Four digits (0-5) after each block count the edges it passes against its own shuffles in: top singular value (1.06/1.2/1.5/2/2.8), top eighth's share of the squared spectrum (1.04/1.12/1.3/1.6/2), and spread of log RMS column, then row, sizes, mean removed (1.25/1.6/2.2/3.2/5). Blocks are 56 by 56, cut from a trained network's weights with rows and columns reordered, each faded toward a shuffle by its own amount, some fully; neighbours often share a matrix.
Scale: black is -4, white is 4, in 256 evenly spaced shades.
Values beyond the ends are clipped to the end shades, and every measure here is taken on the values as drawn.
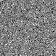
1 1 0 1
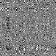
3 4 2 2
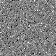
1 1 0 0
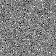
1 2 0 0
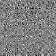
3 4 2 2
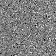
1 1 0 0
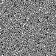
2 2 1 0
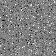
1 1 0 0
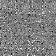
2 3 2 1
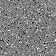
0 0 0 0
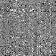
2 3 1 2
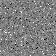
0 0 0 0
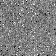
1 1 0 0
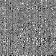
3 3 1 2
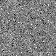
0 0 0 0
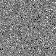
2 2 1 1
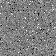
1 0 0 0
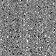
2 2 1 1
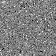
1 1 0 0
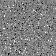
1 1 0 0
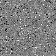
1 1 1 0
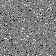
0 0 0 0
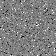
0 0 0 0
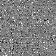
2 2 1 1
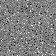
0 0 0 0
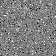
0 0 0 0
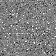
1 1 0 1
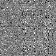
2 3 2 0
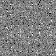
2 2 2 0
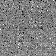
1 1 0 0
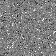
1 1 0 0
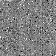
2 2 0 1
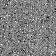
1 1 0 0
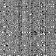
3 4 2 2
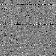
3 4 1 2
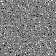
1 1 0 0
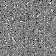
1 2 1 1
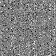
1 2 1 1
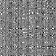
3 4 2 3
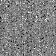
2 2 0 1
